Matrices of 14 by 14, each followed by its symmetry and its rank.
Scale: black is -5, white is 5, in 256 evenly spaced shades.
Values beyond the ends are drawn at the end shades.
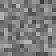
neither, full rank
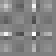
symmetric, rank one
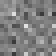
symmetric, rank three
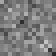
symmetric, full rank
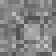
symmetric, rank three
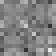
symmetric, rank three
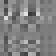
neither, rank two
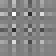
symmetric, rank one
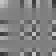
symmetric, rank one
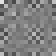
symmetric, rank three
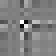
symmetric, rank one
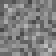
symmetric, full rank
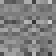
neither, rank two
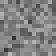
neither, full rank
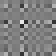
symmetric, rank one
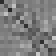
symmetric, full rank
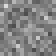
symmetric, full rank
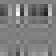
neither, rank one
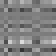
neither, rank one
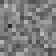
neither, full rank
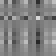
neither, rank one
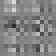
neither, rank two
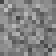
symmetric, full rank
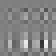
neither, rank one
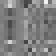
neither, rank two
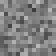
neither, full rank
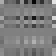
neither, rank one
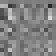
neither, rank two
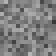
neither, full rank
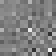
symmetric, rank three
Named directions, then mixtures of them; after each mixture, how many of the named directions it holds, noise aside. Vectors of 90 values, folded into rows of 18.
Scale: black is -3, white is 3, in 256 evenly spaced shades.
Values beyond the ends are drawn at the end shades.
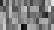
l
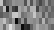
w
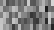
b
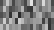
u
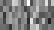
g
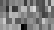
two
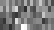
two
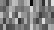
three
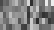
two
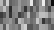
two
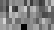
two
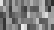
one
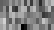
two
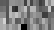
two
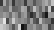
three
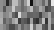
three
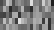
two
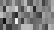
two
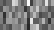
one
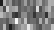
two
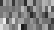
three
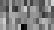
two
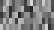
one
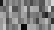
one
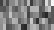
two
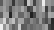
two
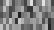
one
